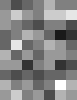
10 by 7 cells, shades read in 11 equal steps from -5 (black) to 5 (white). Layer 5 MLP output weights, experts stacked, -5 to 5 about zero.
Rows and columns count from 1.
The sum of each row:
-1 15 -4 -6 4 3 -5 -8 9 6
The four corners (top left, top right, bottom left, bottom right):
0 0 1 1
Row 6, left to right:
2 -1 1 -1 1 1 0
